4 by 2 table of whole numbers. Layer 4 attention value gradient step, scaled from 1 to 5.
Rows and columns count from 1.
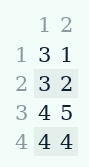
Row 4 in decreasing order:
4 4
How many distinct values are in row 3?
2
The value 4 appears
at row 3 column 1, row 4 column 1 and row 4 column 2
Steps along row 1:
down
